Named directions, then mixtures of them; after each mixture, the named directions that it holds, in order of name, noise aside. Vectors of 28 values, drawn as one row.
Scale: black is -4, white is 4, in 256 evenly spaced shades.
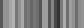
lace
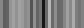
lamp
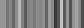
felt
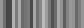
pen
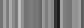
felt, lace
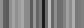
lamp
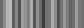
pen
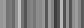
felt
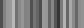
lace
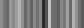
felt, lamp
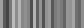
lamp, pen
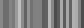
felt, lamp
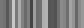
lace, pen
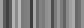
lamp, pen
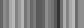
lace, lamp
